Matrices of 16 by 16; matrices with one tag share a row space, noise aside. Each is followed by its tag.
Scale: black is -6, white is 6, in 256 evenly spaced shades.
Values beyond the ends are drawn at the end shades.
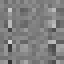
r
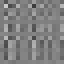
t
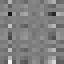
r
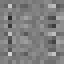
r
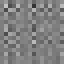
t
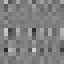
t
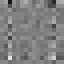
r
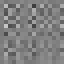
t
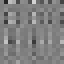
t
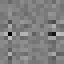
r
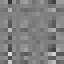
r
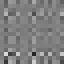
t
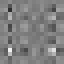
r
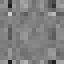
r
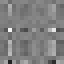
r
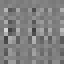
t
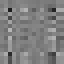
r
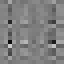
r
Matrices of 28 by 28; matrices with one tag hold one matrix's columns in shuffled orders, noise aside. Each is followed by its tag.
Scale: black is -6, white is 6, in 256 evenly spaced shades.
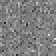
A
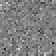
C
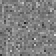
A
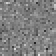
C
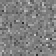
A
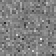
A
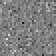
A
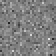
A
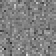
C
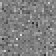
A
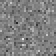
A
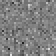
C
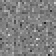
A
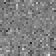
C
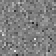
A
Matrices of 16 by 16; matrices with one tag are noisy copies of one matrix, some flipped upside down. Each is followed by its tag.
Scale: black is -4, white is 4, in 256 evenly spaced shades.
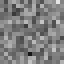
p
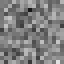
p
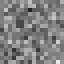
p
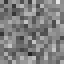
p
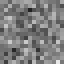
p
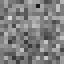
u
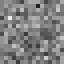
u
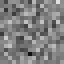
p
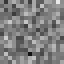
p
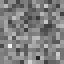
u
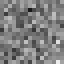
p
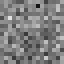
u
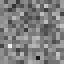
u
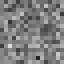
u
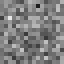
u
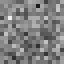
u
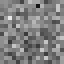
u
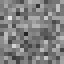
u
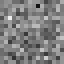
u
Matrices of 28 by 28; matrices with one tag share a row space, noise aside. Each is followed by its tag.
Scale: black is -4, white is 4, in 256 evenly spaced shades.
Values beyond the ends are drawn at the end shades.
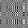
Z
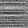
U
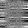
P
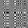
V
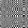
Z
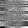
P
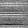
U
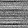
U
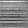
U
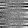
P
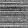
U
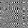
Z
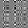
V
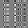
V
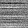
U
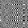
Z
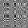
V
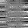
P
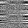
P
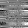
P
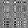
V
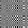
Z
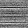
U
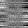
P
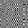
Z
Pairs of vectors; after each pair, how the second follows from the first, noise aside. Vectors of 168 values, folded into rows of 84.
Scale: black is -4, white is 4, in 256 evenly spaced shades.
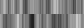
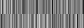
shuffled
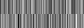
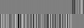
partly zeroed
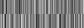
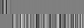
partly zeroed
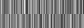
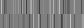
partly zeroed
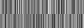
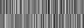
sign-scrambled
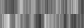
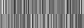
shuffled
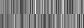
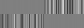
partly zeroed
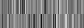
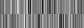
reversed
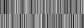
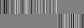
partly zeroed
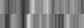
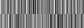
shuffled
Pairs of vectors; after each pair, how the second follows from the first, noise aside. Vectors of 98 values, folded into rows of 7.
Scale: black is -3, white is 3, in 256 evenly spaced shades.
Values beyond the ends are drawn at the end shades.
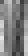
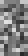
shuffled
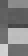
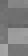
shrunk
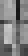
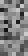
shuffled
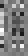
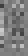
shrunk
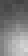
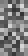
shuffled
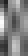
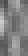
shrunk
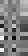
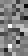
shuffled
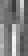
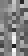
sign-scrambled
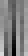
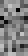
shuffled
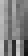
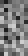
shuffled
